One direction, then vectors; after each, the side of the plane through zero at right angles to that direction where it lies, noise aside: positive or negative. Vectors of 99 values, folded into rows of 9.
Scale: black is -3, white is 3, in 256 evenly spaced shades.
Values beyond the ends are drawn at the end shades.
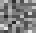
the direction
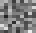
positive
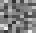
positive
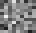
negative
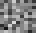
negative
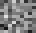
negative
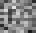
negative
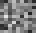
negative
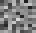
negative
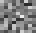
positive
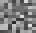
positive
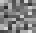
positive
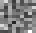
positive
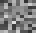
negative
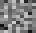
negative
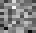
negative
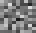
positive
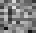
negative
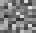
positive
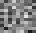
negative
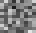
positive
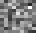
negative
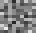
positive
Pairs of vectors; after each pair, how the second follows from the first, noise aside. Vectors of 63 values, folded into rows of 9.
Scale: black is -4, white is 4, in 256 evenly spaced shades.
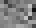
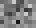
shuffled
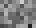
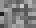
shuffled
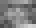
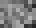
sign-scrambled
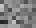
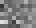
negated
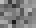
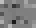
partly zeroed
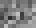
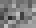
copied
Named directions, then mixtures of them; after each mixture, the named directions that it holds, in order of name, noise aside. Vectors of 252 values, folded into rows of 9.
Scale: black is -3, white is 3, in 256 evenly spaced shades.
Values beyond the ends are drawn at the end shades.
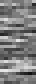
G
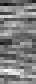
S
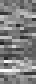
G, S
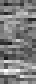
G, S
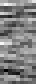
S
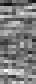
S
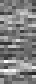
G, S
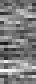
G, S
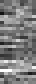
G, S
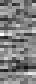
G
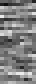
G, S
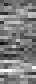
G, S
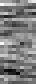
S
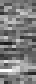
G, S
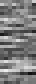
G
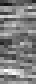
S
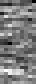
S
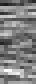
S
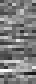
G, S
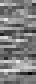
G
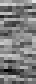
S
